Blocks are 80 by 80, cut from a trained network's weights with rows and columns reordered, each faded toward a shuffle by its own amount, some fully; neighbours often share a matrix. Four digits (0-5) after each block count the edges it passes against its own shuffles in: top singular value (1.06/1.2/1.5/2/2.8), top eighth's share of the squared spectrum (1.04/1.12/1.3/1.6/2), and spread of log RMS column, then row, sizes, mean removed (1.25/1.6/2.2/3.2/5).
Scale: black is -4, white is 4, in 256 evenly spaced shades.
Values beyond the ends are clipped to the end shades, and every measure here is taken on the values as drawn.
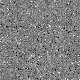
1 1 0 1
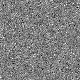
1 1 0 0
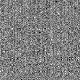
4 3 1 2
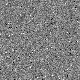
0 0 0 0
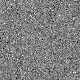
0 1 0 0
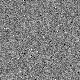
1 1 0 0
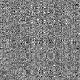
3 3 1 2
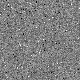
0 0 0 0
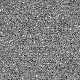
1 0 0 0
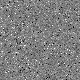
0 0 0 0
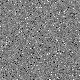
0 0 0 0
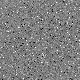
0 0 0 0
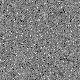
1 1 0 0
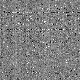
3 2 0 2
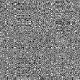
4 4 2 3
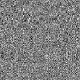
3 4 2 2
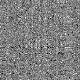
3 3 1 2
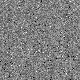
1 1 0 0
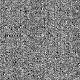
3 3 0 2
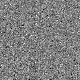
1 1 0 0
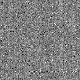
3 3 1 2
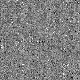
2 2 0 1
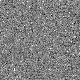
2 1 0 0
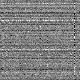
5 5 2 3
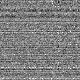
4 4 2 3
